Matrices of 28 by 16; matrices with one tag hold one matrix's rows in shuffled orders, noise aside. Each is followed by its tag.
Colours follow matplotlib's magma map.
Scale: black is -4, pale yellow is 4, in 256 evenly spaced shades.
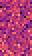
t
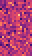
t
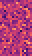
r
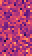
r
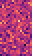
t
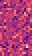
r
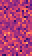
r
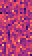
t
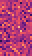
t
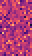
t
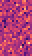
r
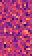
r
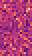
r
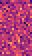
t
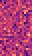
r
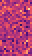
r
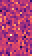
t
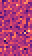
r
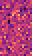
t
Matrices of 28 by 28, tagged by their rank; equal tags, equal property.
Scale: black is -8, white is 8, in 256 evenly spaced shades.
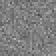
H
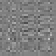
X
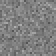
H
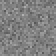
H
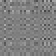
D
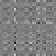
D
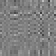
X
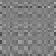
D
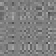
X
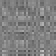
D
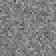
H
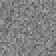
H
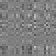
D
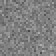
H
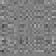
X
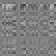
D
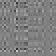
D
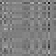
D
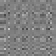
D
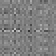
X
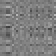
X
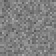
H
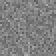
H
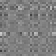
X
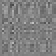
X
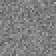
H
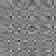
X
